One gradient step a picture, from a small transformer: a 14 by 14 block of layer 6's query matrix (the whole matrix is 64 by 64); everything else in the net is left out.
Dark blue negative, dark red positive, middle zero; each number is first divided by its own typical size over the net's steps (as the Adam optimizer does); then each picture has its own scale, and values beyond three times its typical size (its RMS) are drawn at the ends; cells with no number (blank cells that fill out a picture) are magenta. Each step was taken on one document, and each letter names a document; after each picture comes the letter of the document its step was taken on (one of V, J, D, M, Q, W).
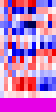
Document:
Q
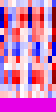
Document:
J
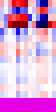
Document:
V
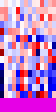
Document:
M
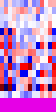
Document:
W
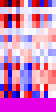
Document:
J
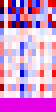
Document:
W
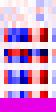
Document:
V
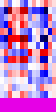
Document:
V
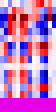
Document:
V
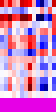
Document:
W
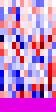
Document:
M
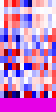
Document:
J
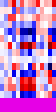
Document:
Q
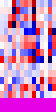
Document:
Q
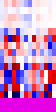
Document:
J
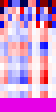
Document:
V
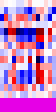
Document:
Q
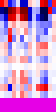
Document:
V
